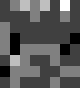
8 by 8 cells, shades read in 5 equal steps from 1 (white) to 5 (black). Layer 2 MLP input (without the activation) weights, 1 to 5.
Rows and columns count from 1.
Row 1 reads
4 3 2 3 2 4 1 4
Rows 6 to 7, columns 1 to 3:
4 2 3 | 5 3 3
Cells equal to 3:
20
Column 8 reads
4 4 4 5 4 4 3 4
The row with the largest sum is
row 4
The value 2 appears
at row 1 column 3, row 1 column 5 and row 6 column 2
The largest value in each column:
5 5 4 4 4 4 5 5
